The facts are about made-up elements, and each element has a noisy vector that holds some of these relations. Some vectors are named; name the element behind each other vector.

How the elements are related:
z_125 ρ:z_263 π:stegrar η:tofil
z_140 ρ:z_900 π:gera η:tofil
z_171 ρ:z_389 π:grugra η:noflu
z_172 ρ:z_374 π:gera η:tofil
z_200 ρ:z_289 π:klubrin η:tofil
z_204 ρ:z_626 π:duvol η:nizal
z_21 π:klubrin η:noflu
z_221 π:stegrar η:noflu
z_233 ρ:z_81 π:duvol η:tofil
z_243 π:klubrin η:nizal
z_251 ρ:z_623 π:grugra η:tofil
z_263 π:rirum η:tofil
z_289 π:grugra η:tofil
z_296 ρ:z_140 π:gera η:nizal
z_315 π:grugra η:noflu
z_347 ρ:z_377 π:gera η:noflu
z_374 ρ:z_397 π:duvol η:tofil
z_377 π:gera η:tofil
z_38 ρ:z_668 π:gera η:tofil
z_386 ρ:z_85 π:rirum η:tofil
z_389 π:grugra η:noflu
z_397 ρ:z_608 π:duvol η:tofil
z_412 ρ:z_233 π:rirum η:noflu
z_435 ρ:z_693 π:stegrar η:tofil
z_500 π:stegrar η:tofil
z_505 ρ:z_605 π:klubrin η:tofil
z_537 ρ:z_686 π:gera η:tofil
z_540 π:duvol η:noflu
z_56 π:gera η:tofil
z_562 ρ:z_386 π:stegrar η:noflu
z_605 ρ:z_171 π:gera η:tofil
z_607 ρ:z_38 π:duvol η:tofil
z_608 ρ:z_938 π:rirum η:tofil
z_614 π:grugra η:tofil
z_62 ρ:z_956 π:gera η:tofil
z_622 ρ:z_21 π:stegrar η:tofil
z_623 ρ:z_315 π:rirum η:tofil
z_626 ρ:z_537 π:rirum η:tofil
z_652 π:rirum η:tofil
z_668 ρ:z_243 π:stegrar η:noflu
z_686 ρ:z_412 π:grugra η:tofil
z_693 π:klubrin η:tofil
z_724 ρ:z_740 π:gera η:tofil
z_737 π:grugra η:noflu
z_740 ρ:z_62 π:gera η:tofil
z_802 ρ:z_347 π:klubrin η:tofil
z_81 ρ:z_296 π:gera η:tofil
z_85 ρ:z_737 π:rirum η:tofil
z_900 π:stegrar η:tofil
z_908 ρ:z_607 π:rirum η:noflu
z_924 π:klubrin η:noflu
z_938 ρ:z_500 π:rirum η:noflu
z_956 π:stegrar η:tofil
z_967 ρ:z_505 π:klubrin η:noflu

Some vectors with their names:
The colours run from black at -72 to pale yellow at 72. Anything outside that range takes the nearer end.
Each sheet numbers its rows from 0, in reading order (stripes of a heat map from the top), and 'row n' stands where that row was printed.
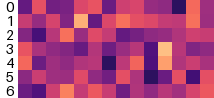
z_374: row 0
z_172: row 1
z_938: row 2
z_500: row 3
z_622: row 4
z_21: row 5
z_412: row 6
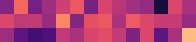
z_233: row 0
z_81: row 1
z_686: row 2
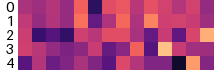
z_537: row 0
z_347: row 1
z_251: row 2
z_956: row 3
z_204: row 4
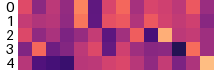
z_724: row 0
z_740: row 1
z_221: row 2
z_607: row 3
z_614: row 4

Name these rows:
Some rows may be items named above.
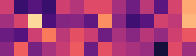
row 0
z_251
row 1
z_200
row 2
z_412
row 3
z_233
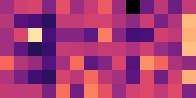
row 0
z_505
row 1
z_614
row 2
z_200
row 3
z_737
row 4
z_900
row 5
z_171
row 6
z_605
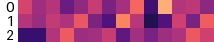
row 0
z_668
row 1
z_802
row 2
z_626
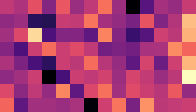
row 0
z_967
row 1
z_389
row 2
z_200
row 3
z_908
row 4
z_171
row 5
z_289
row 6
z_724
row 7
z_125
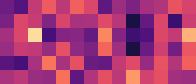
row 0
z_623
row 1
z_243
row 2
z_200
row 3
z_924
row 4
z_263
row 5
z_377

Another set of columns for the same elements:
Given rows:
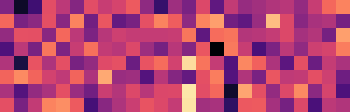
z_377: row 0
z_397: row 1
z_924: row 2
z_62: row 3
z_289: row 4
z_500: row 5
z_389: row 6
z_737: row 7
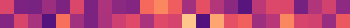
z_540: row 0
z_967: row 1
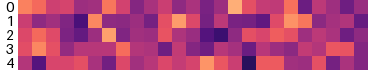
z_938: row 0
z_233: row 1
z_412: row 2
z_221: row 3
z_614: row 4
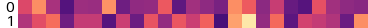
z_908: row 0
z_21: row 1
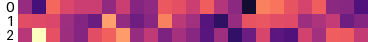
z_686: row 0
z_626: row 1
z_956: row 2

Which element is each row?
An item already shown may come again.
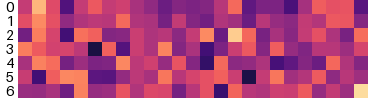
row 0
z_668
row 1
z_221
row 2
z_243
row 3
z_623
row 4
z_125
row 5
z_251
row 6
z_802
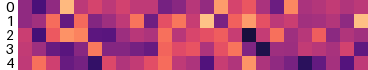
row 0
z_172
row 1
z_200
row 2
z_251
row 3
z_607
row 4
z_263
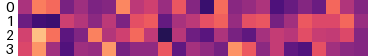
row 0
z_125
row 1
z_605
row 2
z_900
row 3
z_908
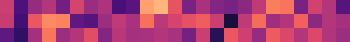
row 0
z_204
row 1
z_251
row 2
z_537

